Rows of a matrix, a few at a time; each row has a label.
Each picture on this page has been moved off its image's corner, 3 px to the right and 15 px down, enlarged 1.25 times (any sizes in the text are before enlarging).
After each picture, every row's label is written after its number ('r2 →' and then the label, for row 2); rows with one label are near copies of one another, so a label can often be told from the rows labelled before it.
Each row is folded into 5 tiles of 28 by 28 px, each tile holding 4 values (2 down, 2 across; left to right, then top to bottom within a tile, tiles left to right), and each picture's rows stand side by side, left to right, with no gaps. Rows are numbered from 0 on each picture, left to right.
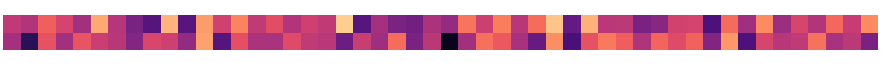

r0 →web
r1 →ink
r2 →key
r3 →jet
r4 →ink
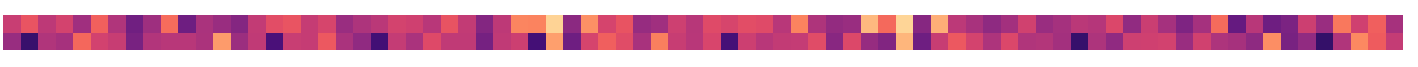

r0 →web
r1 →key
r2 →web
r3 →jet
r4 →web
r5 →jet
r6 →web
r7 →key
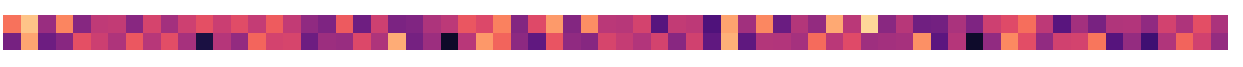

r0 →jet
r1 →web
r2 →key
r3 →jet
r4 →ink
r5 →key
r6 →key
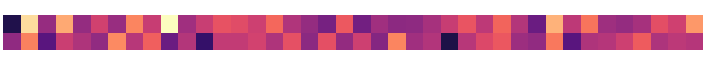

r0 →ink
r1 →web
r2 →key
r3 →ink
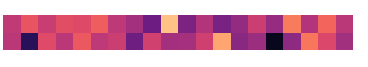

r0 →web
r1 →key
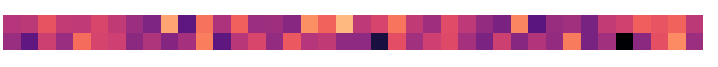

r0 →web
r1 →ink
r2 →web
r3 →key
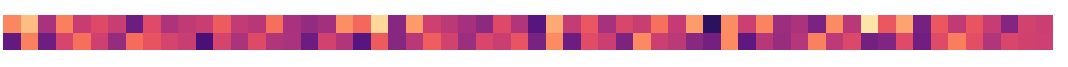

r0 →jet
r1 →web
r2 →jet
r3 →ink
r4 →ink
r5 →jet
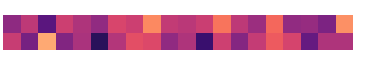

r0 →key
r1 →web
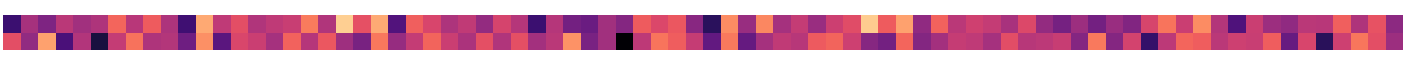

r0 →key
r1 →ink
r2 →jet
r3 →key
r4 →ink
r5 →jet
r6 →key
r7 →key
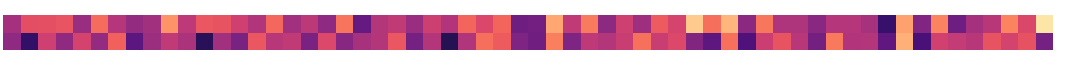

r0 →web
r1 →web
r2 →key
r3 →ink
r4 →jet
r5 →ink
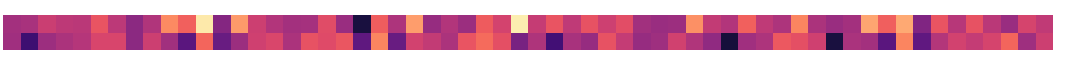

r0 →web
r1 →jet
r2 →ink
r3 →web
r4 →web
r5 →jet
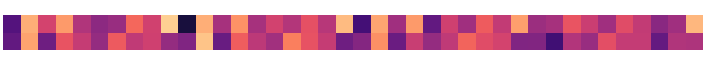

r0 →ink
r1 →ink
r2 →ink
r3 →web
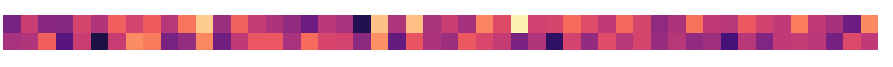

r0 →key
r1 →jet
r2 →ink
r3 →web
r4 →web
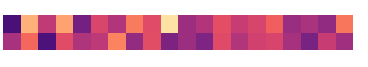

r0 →ink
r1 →web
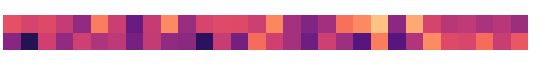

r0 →web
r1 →web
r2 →jet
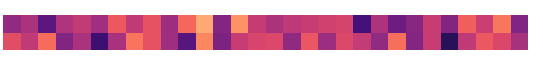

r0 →key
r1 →jet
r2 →key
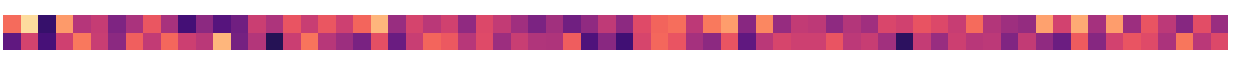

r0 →jet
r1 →key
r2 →jet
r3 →key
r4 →jet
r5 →web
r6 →jet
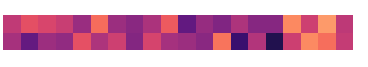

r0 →web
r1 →key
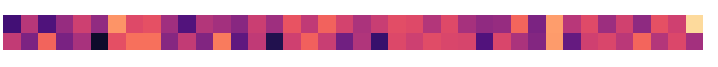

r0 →key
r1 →key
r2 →web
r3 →ink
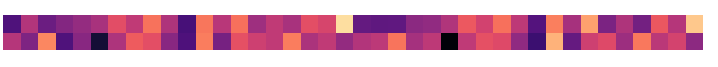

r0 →key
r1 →ink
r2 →key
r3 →ink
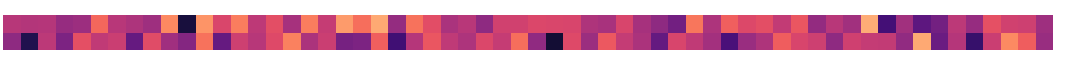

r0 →web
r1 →ink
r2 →jet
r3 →web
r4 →web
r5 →key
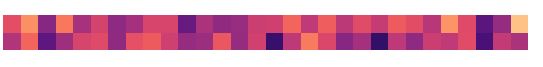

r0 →jet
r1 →key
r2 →web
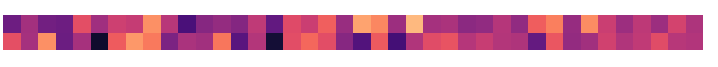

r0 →key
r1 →key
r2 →jet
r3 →jet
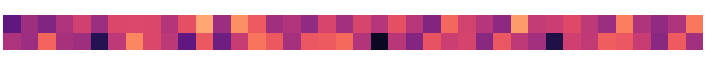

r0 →key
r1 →jet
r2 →web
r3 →web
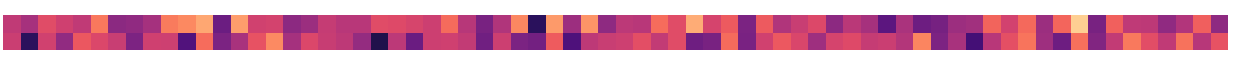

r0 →web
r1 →jet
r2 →web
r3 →ink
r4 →jet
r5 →key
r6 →jet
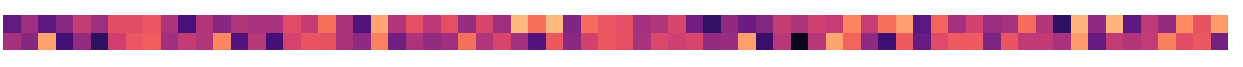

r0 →key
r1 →key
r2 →ink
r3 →jet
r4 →key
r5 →jet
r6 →ink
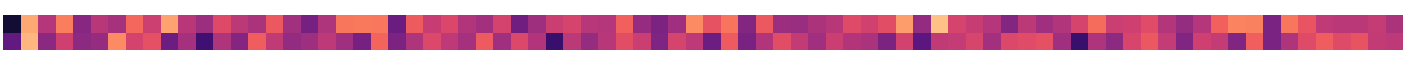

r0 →ink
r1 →web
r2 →jet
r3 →web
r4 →jet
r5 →jet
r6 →web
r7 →jet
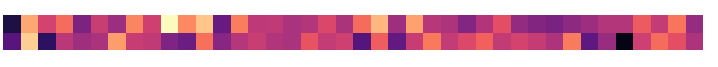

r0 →ink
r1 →jet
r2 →jet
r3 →key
